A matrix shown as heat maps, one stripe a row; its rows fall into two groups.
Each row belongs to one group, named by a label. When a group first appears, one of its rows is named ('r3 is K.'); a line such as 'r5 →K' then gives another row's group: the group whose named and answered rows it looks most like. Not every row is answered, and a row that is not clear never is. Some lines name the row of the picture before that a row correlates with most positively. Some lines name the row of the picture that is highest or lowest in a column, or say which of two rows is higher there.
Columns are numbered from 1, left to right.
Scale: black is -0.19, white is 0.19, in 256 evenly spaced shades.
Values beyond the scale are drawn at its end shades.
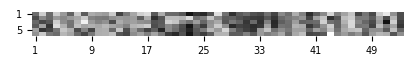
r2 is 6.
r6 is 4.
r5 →4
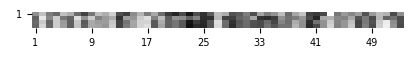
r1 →4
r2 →6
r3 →6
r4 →6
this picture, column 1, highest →1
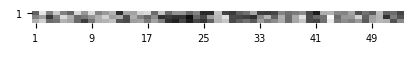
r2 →4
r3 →4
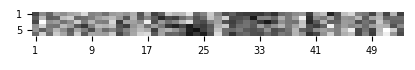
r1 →6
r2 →4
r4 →4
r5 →6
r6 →6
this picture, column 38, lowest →3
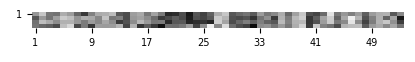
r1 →4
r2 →4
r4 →4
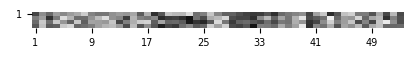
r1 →6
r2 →4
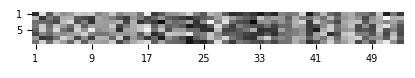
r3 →4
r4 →6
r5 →6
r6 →6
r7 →4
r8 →6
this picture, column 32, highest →5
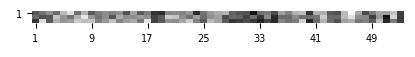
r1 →4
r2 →6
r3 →6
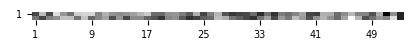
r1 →6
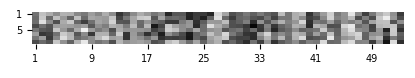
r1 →4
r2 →6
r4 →6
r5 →6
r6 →4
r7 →4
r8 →6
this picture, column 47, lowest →2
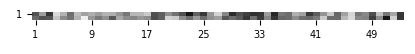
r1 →6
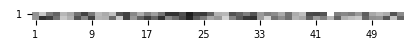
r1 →4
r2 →4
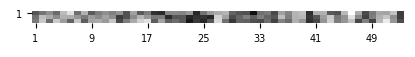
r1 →4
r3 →6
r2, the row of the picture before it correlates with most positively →1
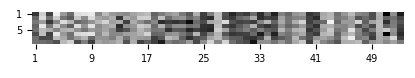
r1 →6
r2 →6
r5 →4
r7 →6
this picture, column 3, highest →5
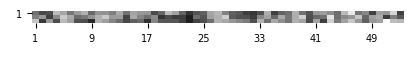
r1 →6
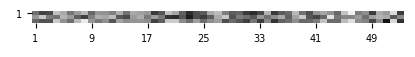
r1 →6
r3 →6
